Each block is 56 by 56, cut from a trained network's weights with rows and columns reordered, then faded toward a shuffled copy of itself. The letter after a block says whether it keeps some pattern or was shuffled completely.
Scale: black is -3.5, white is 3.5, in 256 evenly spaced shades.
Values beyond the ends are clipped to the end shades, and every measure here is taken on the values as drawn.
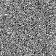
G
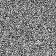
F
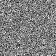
F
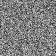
F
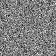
F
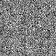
G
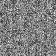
G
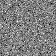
F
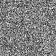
F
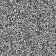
F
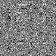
G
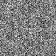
G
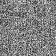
G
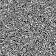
F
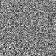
G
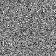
G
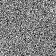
F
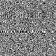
G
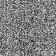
G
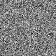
F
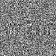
G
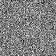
G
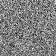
F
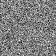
F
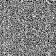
G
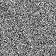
F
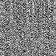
G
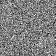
F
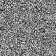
G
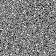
F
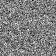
F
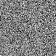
F
